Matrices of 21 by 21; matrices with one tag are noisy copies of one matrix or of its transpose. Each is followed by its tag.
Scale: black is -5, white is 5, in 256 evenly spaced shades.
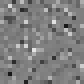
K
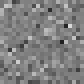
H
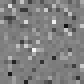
K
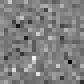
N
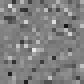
K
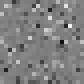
H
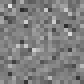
K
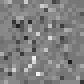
N
